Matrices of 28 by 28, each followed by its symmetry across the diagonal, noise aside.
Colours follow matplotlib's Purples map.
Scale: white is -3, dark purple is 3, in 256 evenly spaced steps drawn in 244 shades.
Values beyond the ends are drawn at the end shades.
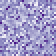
symmetric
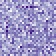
symmetric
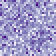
symmetric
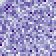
symmetric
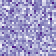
neither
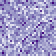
symmetric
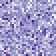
neither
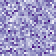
neither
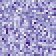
neither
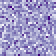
neither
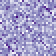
symmetric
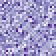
symmetric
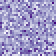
neither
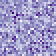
symmetric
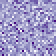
neither
